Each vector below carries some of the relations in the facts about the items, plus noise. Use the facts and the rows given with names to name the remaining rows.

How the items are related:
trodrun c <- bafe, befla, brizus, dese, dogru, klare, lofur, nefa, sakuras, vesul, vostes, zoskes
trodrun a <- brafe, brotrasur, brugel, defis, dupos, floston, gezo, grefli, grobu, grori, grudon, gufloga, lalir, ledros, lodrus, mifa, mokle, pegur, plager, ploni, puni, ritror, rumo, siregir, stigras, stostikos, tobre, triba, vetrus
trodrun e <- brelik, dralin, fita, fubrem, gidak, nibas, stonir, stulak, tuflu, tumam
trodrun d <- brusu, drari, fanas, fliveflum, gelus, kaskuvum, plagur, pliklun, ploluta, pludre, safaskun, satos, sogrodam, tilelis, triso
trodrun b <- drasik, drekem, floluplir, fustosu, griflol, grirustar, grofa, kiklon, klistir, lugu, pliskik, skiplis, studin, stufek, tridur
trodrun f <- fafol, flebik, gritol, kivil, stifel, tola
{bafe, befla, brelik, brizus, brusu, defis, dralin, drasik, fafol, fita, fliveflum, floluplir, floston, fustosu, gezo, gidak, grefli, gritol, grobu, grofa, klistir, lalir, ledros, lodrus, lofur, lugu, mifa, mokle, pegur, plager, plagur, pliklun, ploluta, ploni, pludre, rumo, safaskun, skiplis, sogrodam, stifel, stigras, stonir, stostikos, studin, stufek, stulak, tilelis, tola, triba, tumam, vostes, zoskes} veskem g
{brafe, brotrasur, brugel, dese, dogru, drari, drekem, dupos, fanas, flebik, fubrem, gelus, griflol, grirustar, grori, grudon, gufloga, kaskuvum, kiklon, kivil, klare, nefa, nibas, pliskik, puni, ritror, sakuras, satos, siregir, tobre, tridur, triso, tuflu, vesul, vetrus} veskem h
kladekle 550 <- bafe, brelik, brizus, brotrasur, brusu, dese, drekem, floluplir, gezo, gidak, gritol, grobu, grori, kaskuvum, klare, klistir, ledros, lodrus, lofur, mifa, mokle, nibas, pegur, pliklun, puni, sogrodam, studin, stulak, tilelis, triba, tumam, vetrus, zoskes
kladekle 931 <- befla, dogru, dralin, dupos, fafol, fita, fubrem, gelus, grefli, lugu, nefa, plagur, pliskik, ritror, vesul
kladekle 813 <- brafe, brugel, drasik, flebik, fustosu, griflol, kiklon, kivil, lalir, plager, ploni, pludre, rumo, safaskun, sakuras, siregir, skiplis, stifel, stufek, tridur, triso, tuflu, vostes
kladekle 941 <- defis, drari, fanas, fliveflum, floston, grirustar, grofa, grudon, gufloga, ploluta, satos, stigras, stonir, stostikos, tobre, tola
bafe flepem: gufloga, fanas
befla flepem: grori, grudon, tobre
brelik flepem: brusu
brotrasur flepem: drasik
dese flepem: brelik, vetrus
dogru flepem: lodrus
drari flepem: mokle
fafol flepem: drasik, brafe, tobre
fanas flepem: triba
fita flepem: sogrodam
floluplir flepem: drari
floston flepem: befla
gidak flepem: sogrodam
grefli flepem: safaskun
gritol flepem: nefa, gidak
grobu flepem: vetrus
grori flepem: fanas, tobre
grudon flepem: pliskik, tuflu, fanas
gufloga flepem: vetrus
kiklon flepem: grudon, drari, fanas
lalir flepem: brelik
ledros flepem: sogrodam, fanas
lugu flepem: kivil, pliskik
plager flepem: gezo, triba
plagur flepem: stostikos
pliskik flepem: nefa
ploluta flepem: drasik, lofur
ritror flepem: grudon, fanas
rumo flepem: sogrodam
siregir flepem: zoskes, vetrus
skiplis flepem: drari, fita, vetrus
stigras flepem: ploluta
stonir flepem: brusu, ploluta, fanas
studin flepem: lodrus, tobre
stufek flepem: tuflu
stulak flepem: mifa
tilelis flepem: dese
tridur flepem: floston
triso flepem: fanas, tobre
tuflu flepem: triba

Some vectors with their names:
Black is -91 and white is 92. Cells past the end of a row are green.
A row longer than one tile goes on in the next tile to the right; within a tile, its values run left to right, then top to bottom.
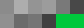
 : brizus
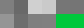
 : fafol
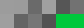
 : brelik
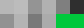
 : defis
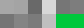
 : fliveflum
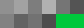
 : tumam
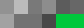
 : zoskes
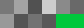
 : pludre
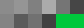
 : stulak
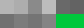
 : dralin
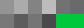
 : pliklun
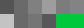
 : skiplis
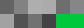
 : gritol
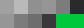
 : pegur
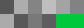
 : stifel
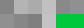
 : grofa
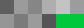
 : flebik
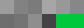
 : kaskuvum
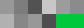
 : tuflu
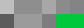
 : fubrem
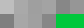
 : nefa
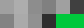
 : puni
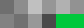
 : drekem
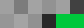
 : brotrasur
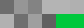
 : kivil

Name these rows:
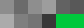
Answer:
bafe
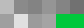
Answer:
gufloga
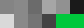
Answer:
plager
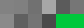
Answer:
tilelis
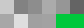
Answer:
grudon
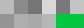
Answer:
fanas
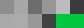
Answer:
brugel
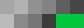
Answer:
mokle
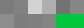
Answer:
lugu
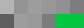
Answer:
vesul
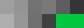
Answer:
grobu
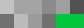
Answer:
dupos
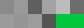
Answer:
sakuras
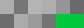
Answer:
dogru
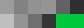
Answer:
ledros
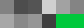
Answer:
triso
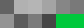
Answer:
klistir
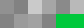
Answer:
pliskik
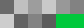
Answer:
drasik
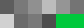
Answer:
stufek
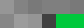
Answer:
dese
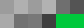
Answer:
lofur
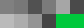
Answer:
siregir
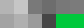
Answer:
vetrus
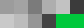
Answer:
brafe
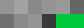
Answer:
klare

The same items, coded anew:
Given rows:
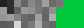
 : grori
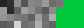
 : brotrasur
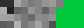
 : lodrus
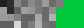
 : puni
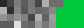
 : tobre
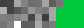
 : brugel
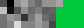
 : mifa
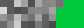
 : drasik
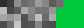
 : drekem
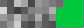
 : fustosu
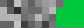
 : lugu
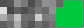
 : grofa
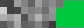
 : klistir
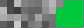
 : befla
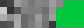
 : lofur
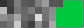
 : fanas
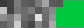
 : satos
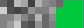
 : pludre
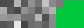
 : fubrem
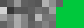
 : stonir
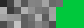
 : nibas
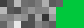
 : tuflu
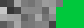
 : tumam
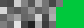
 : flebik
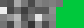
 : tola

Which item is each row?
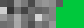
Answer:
ploluta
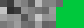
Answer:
tilelis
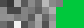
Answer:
ritror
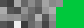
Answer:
vesul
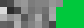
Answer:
zoskes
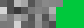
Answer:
vostes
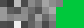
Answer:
dogru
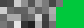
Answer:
kivil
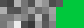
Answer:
triso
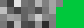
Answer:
fafol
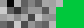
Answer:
grefli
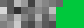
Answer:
skiplis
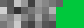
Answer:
stufek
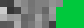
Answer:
brizus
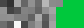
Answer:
dupos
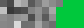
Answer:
ploni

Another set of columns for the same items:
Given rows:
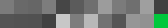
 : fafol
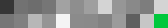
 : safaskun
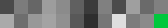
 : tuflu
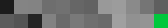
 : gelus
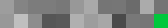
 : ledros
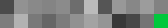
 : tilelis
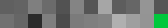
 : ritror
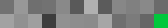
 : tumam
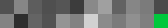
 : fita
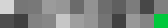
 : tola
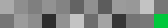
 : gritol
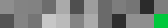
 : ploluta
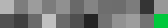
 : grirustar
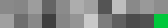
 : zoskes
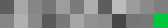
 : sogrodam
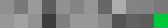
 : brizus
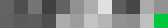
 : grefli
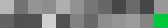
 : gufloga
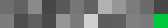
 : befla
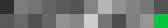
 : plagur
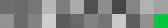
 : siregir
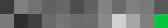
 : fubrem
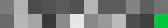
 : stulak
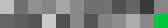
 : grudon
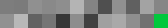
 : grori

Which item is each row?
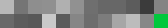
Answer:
tobre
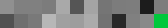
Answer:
fliveflum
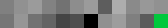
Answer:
drekem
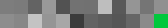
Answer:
stufek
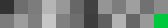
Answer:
triso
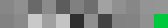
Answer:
drasik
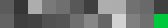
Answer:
dogru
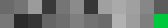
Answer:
nefa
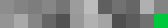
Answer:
grobu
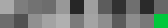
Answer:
stonir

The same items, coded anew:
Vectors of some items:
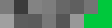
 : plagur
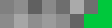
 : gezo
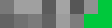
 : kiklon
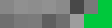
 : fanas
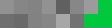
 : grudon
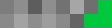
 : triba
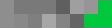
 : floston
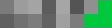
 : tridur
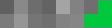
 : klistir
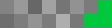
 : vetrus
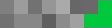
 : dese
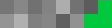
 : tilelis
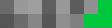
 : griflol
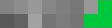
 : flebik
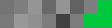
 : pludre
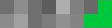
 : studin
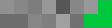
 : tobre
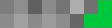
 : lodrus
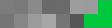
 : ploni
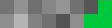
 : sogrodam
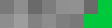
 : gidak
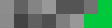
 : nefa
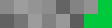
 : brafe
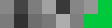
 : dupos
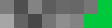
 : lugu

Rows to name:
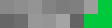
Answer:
siregir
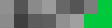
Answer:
dogru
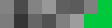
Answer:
vesul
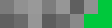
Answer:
sakuras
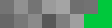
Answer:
klare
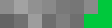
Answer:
kivil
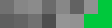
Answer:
grirustar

